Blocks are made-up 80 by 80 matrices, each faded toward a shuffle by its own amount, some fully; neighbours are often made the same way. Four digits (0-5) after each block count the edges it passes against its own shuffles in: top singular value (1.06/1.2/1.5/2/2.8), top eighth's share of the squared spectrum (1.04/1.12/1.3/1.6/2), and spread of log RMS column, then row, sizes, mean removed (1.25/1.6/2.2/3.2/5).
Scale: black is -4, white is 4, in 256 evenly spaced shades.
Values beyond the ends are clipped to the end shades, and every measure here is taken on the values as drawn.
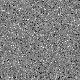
3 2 0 1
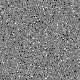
2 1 0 0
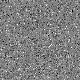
2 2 0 0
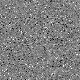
3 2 0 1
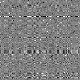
5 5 3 3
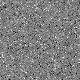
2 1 0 0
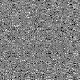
4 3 1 2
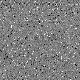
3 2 0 0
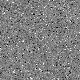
2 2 0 0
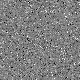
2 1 0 0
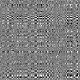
5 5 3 4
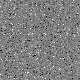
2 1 0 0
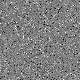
1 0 0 0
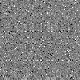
4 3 1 1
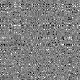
4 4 2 3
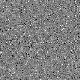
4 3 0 1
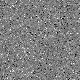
2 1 0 0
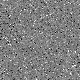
0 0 0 0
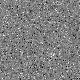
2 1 0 0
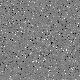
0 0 0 0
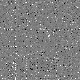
3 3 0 1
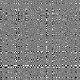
4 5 3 3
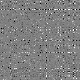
4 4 2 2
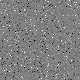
1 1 0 0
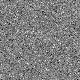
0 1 0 0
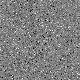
0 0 0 0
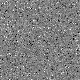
0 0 0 0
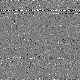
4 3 0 3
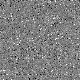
1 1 0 2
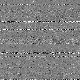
3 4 0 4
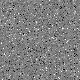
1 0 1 0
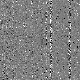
2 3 3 0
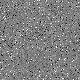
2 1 0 0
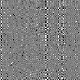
5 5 3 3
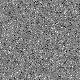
0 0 0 0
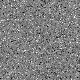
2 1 0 0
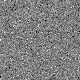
0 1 0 0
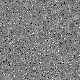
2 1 0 0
